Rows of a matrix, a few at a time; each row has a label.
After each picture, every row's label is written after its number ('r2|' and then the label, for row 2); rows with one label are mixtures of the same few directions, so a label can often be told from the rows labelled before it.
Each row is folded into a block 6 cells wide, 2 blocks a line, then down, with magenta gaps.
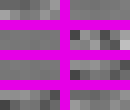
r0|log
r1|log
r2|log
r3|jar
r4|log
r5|log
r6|log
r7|log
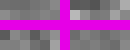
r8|log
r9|log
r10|jar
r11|jar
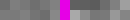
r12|jar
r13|log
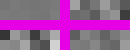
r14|jar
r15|jar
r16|jar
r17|jar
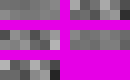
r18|log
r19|jar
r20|jar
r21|jar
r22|jar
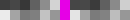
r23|log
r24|log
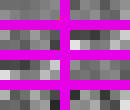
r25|log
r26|jar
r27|jar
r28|log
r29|log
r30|jar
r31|jar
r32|jar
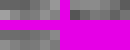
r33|log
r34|log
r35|log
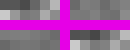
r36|log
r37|jar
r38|log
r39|log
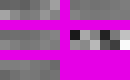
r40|log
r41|log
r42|log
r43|jar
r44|log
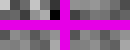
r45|jar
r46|log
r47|jar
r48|jar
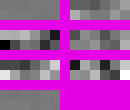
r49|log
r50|log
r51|log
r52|jar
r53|log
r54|jar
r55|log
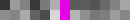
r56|jar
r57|log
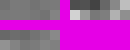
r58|jar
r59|log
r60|log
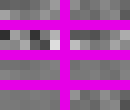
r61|log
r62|jar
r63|jar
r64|log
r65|log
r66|jar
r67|jar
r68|jar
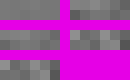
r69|jar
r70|log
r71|log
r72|jar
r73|jar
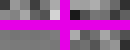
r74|jar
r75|log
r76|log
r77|jar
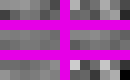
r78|log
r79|jar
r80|log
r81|log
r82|log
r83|jar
